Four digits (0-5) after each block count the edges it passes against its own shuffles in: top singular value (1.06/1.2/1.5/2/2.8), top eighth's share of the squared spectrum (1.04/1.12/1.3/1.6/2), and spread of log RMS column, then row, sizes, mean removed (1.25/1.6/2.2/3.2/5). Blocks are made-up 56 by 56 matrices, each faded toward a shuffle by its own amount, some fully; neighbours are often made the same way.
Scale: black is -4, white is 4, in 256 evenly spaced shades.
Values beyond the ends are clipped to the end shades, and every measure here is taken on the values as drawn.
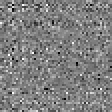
3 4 1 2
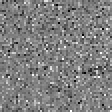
2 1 0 0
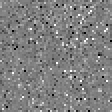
1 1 0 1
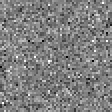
0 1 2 1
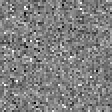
1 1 2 1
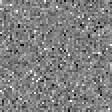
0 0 0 0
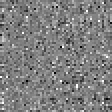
3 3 2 1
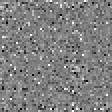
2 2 1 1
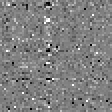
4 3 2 2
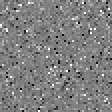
0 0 0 0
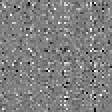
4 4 2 2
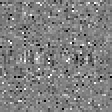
3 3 1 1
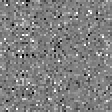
3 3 2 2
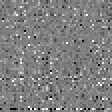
3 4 1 2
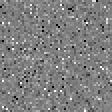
1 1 0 0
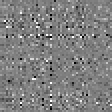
4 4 2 3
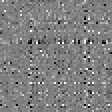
4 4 2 2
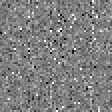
3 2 1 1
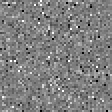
2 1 1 0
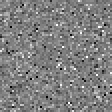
2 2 1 0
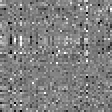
4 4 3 2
